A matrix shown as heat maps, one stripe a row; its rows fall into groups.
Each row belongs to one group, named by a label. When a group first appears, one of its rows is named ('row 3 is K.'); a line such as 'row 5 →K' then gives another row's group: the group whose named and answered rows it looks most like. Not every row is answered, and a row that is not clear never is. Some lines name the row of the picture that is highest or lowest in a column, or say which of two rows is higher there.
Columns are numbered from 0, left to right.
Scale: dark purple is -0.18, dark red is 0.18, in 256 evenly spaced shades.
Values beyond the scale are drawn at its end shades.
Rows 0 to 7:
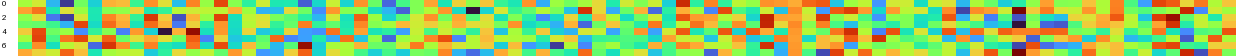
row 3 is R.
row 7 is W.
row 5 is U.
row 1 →W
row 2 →R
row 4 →W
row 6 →R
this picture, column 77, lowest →4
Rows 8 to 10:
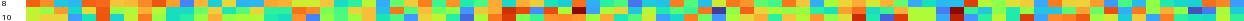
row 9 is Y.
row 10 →Y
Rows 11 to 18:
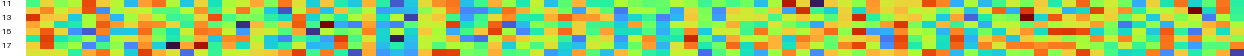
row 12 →W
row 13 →Y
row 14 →U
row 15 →Y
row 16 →W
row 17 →W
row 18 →U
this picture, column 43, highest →14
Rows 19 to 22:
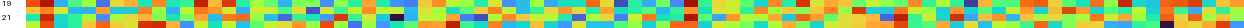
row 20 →Y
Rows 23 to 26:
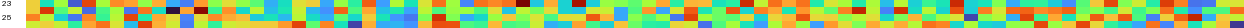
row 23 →R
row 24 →W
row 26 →U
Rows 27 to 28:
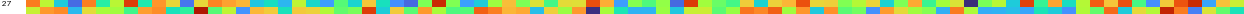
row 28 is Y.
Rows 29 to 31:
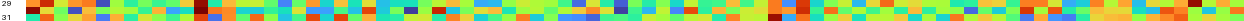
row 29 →W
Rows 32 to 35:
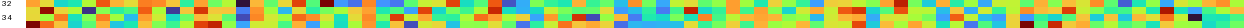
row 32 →U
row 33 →Y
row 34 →Y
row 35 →Y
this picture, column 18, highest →32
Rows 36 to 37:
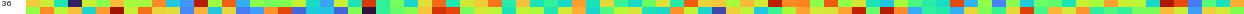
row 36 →R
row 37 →U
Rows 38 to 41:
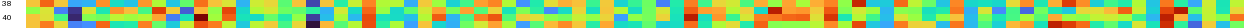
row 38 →Y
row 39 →R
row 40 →R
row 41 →Y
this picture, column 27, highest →39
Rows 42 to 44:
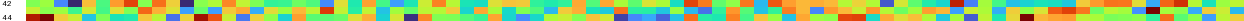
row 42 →R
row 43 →U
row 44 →Y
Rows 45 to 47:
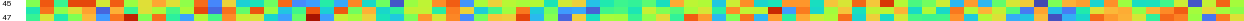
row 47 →R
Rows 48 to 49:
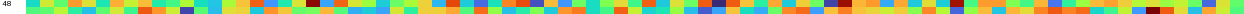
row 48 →W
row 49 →U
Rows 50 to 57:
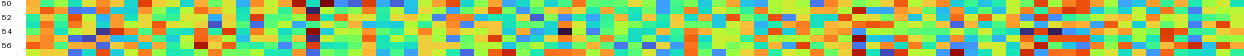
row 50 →U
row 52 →W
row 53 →U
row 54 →R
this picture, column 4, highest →56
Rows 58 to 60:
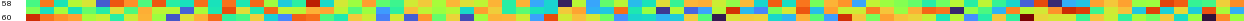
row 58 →R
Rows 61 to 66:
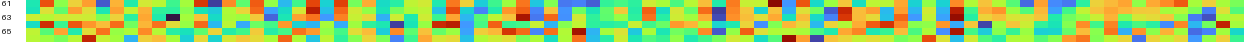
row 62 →W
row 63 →W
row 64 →U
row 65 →Y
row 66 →U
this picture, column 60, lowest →65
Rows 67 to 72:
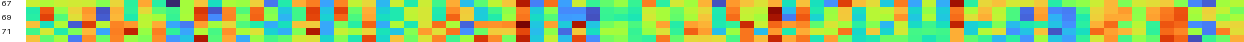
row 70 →R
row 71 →R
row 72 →R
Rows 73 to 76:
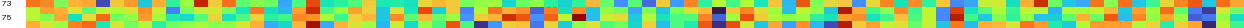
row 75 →Y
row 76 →W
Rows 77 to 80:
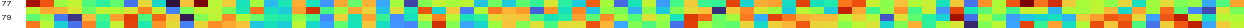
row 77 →W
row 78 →Y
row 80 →R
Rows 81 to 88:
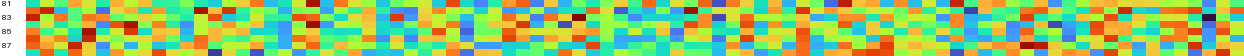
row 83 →Y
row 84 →R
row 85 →R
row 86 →Y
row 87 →W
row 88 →U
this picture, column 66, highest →81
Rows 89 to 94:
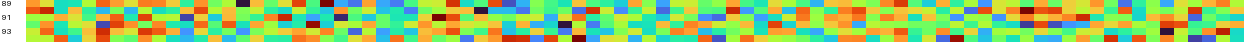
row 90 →W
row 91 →U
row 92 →R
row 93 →U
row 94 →Y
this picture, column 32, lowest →90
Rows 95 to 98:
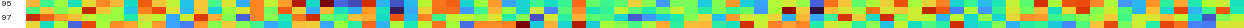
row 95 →U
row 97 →Y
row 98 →R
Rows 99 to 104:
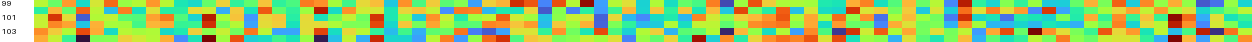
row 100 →W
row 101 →Y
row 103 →W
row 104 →R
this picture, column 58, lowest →104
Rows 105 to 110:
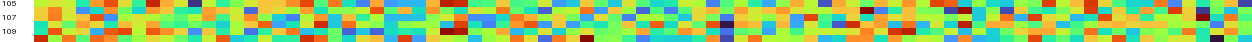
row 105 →U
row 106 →Y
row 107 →W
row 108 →W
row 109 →U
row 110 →Y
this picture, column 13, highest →110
